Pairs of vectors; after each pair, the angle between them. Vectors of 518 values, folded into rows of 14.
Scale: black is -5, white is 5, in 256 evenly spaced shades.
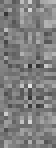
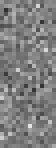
orthogonal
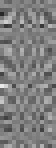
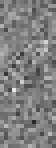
orthogonal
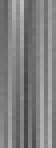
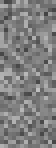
orthogonal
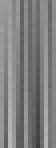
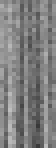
nearly parallel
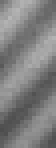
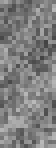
partly opposed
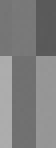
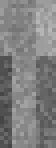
nearly opposite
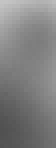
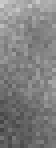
nearly parallel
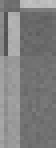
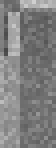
nearly parallel
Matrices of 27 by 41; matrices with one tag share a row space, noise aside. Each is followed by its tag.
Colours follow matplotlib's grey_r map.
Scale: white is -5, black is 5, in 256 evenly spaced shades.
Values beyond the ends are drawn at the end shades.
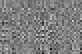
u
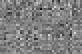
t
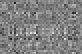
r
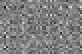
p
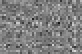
t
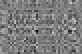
r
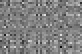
p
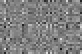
p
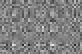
u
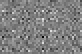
u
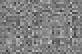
t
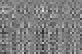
u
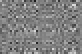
r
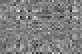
t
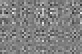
u
